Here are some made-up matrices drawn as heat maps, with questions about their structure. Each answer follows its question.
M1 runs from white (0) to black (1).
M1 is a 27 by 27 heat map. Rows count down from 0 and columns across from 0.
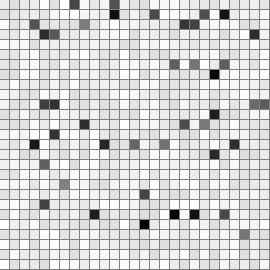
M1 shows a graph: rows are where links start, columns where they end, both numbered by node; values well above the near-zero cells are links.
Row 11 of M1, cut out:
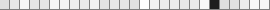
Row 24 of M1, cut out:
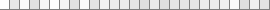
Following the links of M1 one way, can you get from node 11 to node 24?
yes
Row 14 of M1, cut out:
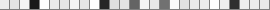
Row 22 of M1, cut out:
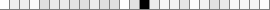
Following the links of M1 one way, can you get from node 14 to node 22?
no
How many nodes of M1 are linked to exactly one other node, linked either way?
3
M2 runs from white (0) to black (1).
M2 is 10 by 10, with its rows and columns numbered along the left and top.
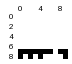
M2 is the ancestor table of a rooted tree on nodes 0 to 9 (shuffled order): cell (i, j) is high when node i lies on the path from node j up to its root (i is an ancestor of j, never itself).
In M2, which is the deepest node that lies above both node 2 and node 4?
8
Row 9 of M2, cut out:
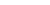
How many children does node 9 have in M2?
0
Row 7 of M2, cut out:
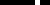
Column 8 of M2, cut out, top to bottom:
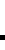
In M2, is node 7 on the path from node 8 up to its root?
yes
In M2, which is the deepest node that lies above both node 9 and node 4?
8
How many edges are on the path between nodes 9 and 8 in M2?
1
